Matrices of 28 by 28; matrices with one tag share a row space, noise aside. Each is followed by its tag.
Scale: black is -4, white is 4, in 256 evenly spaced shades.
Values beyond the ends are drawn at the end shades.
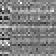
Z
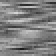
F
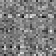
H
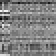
Z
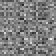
H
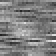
F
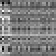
Z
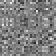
H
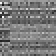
Z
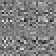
H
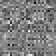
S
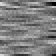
F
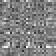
S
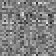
H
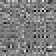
S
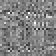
S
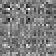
S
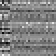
Z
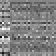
Z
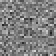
H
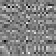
S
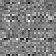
S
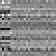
Z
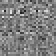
H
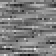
F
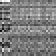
Z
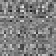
H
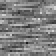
F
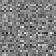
H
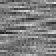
F
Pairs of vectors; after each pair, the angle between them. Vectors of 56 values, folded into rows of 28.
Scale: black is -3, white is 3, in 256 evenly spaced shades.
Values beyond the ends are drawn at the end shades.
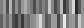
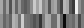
nearly opposite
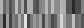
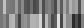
orthogonal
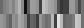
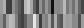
partly opposed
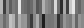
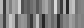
nearly parallel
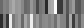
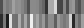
nearly parallel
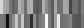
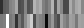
nearly opposite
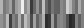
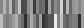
orthogonal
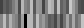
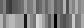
partly aligned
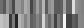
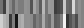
nearly parallel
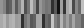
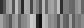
partly opposed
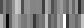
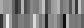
nearly opposite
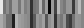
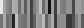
nearly parallel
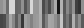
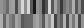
orthogonal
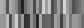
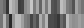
partly aligned
